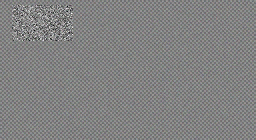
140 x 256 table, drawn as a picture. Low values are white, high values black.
The field is checkered. No row or column stands out. The top left is the roughest part. An odd patch, rougher than its surroundings, sits in the top left.
